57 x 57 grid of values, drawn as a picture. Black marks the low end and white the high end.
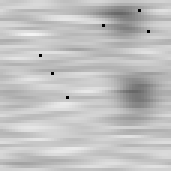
Lone odd cells: 6, each lower than its neighbours. Histogram: skewed, a long tail of low values. Dips: two. Ninth with the lowest average: middle right. Mirror symmetry: none.
